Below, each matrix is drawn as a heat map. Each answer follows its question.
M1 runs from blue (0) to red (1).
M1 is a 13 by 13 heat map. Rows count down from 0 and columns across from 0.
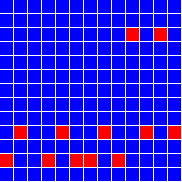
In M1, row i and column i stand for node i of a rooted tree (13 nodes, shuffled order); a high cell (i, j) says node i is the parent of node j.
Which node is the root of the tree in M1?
2
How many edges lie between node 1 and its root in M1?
2
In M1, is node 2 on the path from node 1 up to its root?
yes
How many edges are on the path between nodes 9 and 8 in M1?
3
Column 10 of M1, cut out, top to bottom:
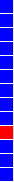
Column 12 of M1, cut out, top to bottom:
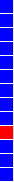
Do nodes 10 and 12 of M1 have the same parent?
yes
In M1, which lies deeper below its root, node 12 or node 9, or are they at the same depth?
node 12
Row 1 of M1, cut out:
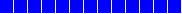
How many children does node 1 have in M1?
0
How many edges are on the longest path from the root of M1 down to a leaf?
2
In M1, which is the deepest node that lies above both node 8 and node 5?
11
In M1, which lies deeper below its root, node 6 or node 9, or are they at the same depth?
node 6
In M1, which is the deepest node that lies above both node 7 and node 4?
9
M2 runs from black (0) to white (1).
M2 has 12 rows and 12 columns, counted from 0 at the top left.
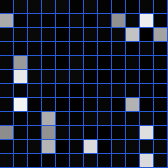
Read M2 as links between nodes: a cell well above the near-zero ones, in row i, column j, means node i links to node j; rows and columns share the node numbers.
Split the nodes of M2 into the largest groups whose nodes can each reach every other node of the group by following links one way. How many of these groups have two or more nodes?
0
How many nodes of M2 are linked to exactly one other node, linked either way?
3
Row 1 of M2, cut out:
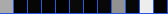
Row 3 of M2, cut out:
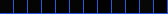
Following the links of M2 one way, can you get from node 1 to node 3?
yes
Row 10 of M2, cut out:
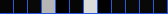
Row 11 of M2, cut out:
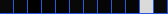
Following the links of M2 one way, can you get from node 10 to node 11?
no
